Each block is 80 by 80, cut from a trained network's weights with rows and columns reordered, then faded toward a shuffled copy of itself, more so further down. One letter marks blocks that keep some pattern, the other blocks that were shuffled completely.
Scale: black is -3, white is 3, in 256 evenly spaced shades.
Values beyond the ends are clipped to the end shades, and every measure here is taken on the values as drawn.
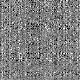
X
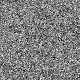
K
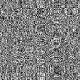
X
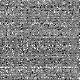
X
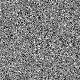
K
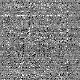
X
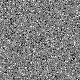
K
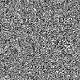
X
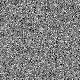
K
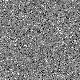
K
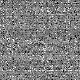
X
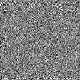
X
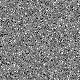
K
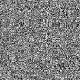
X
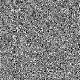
X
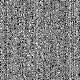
X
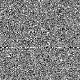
X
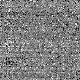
X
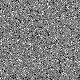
K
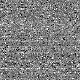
X
